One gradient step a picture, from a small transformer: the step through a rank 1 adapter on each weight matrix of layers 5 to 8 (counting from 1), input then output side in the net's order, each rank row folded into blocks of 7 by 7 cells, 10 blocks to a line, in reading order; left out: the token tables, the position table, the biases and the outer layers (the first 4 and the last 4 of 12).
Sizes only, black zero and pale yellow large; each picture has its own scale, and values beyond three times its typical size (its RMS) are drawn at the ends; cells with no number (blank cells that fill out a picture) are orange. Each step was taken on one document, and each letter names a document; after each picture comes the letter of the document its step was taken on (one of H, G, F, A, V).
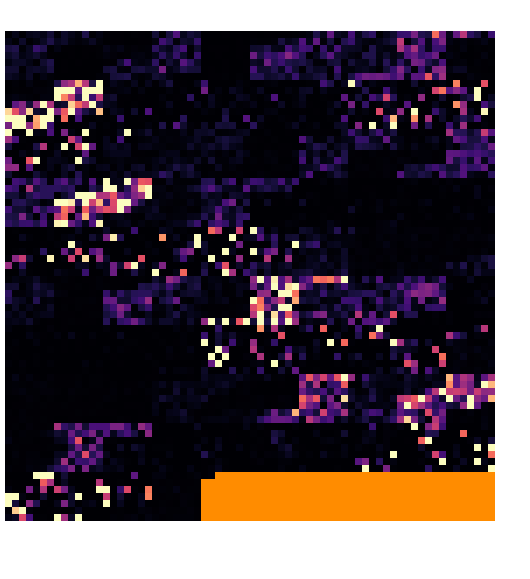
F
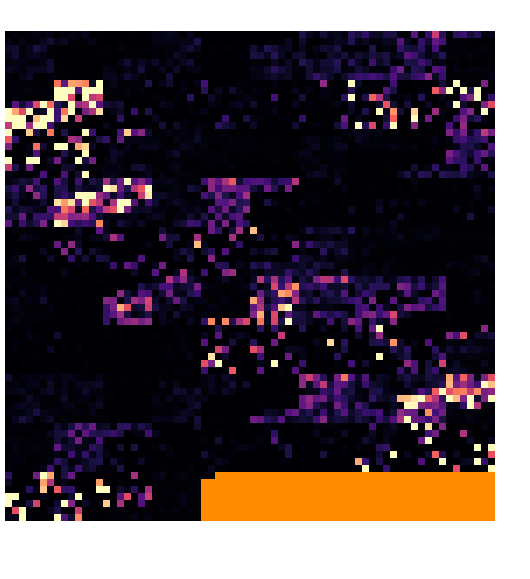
F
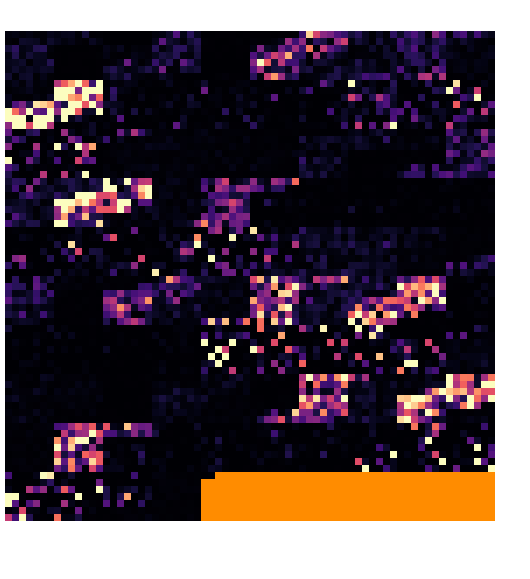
F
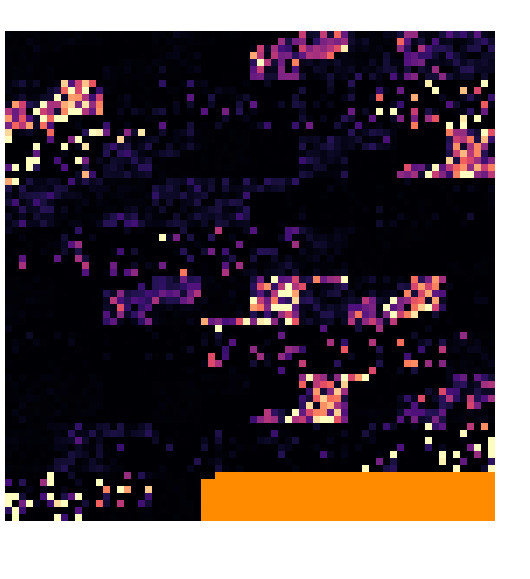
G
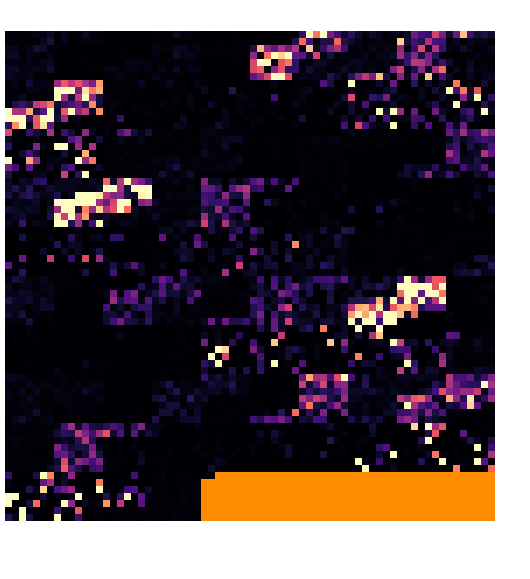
F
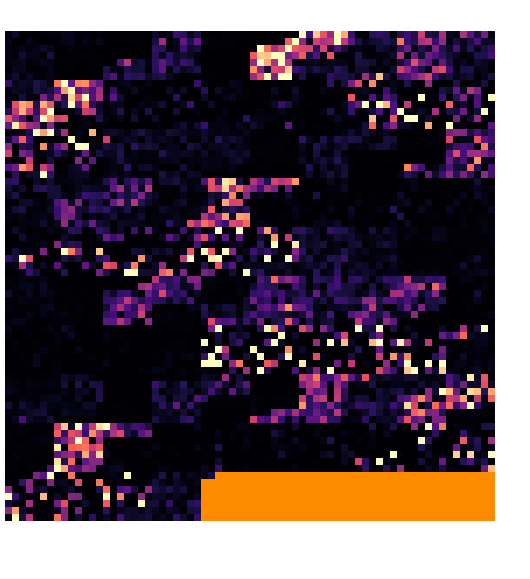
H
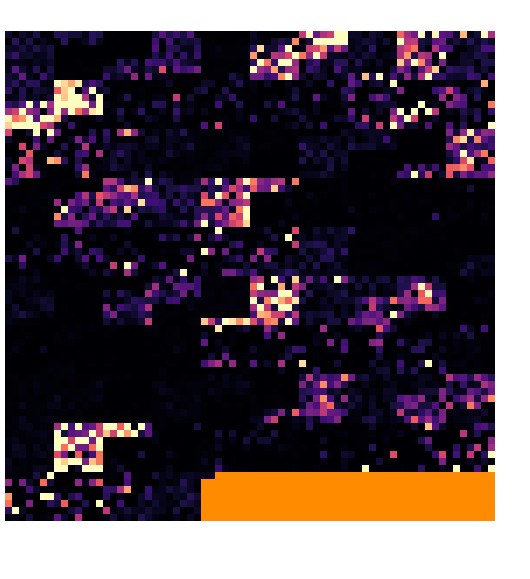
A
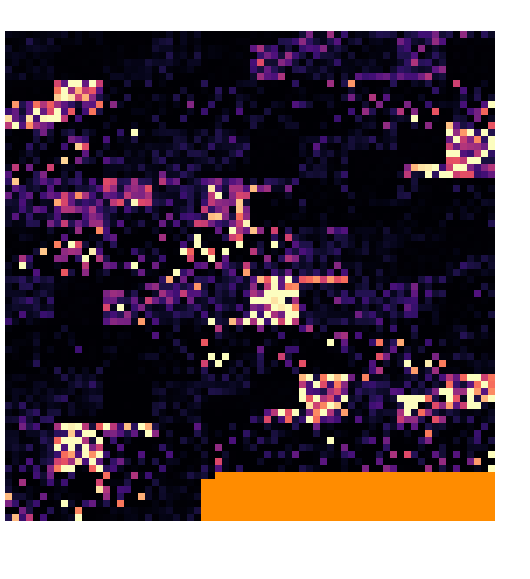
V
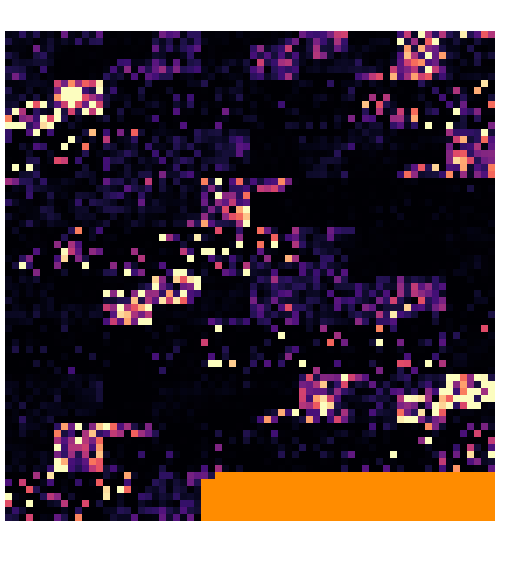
A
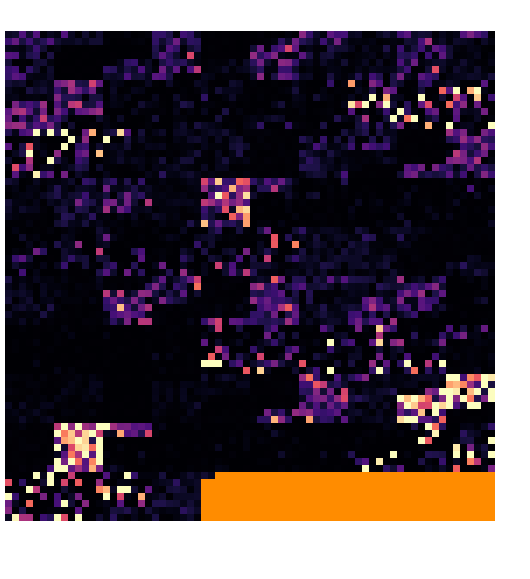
H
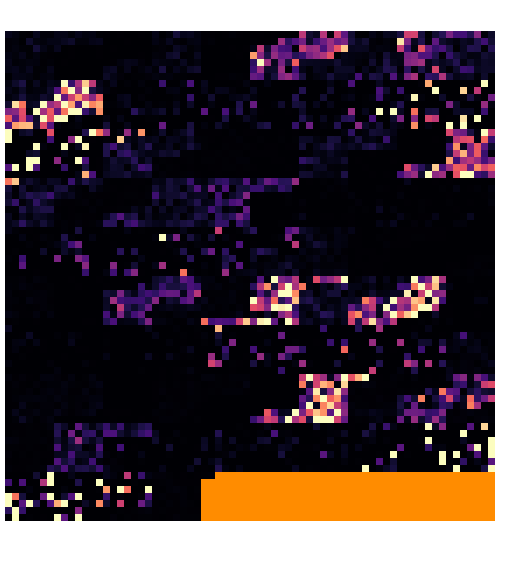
G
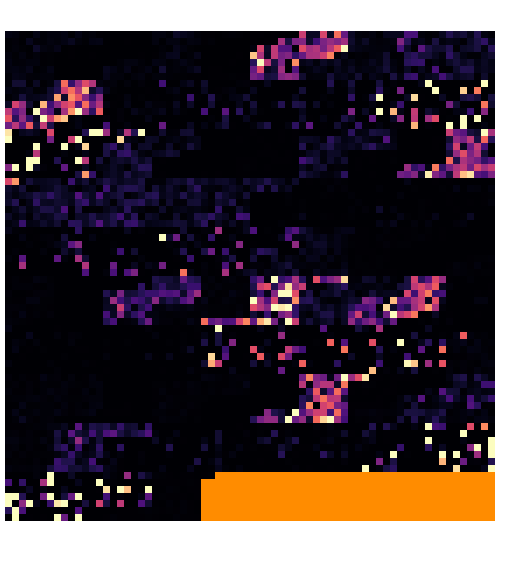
G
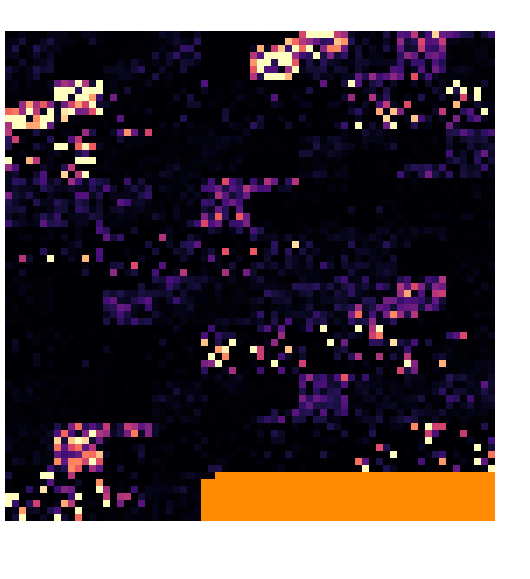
F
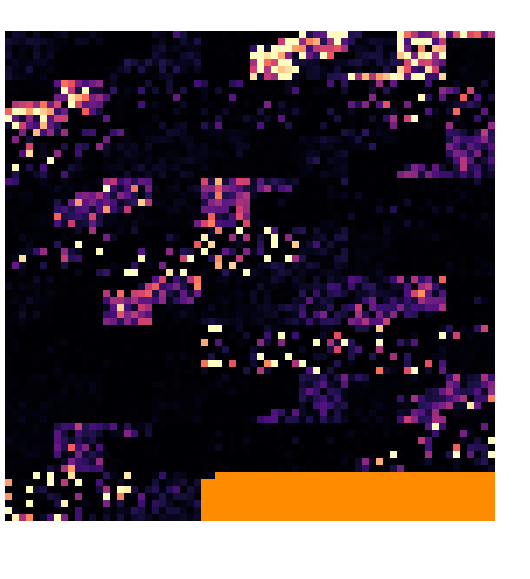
H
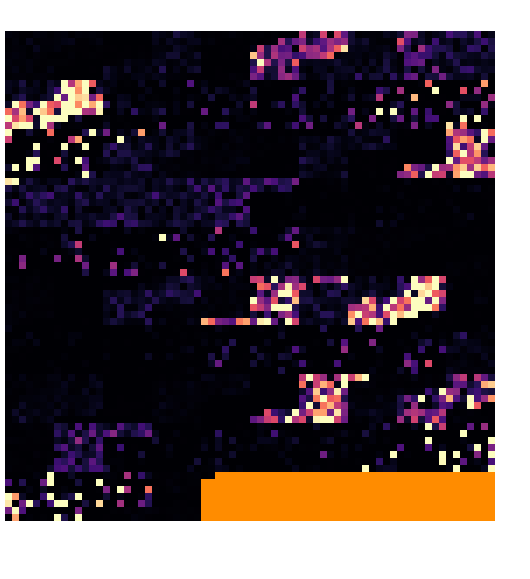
G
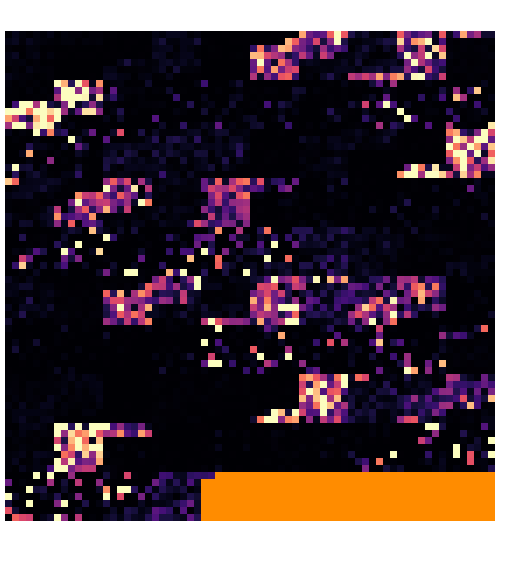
H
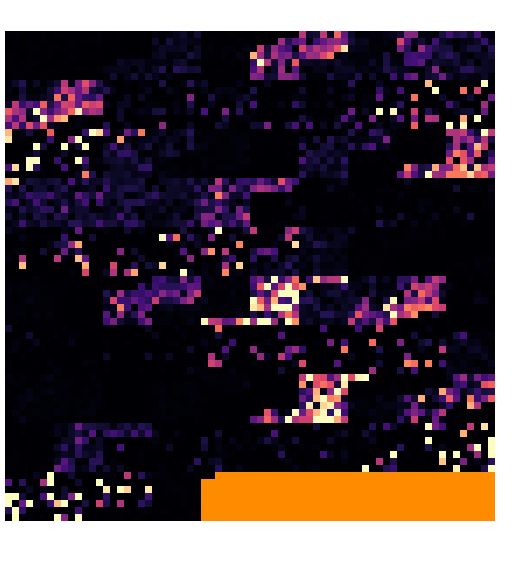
G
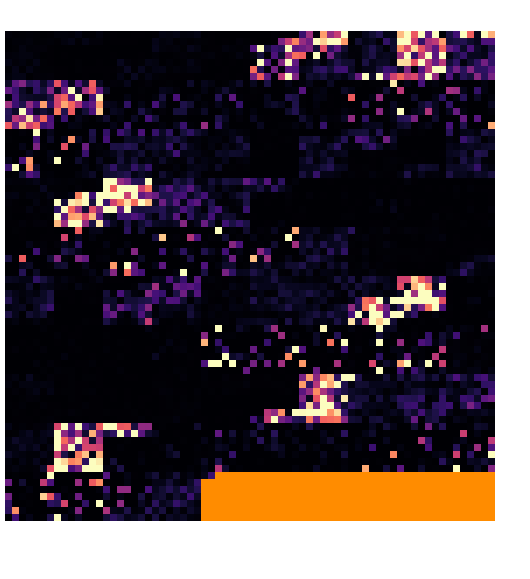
A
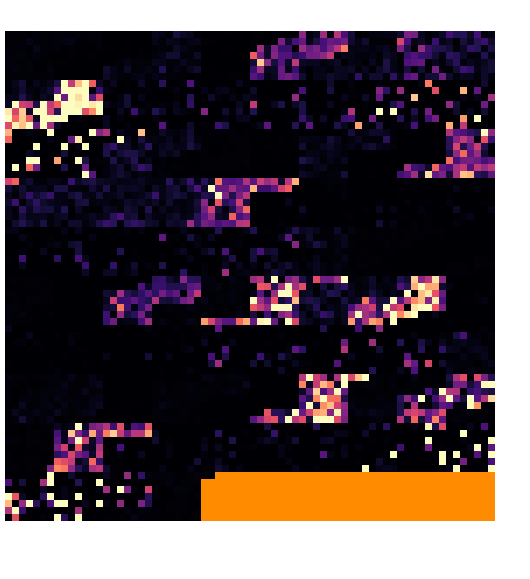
G
